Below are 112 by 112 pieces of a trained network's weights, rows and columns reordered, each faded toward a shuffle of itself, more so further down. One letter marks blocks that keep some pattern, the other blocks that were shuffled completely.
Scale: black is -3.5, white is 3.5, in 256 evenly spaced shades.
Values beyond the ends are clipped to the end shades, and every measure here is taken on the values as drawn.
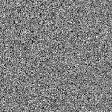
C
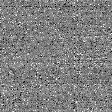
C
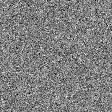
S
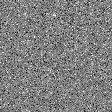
S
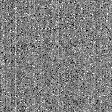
C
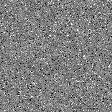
S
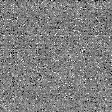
C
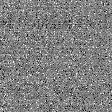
C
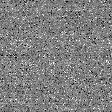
C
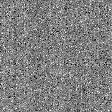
C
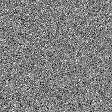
C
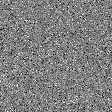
S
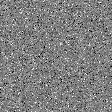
S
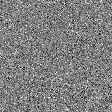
C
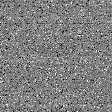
C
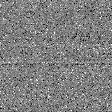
C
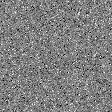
S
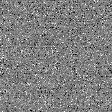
C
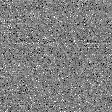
C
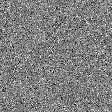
C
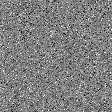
S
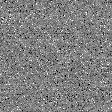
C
